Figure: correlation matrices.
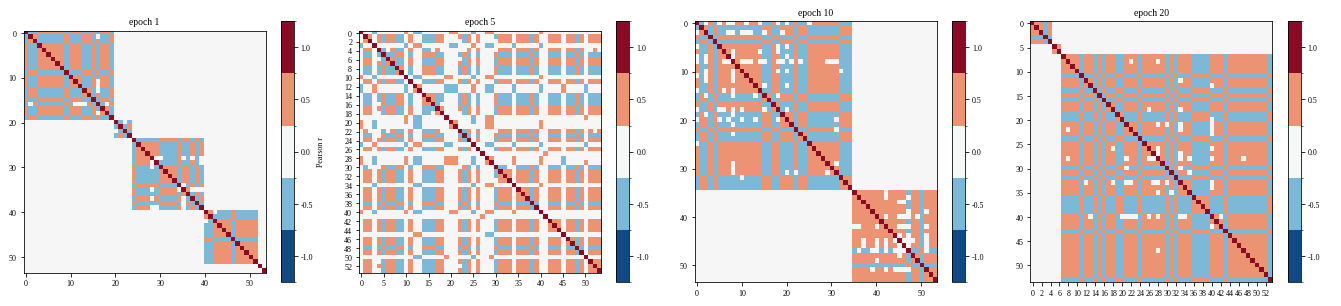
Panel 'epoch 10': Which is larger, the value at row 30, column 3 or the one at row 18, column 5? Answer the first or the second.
the first
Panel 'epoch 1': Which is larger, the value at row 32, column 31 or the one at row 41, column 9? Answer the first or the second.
the first
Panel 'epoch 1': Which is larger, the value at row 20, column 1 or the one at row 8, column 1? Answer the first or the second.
the first
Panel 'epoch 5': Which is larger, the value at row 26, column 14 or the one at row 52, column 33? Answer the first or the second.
the second
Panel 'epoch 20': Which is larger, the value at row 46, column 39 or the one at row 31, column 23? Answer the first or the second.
the second
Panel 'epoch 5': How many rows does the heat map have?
54
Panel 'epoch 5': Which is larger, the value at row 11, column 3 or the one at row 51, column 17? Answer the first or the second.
the second
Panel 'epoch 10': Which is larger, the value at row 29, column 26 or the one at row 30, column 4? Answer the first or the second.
the first
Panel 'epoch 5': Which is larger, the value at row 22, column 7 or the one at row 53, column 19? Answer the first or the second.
the first
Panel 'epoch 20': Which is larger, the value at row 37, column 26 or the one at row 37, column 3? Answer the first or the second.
the second
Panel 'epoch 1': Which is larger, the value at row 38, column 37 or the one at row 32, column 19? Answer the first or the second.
the second
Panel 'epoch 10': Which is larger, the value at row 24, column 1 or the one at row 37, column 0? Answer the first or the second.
the first
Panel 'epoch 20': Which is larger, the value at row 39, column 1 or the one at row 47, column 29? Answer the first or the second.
the second
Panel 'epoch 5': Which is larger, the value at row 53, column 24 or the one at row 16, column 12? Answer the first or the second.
the first
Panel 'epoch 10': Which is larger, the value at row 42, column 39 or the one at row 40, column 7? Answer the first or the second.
the first
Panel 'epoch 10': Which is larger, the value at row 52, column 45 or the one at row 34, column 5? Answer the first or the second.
the first
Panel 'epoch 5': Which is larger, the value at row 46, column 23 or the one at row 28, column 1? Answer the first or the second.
the second
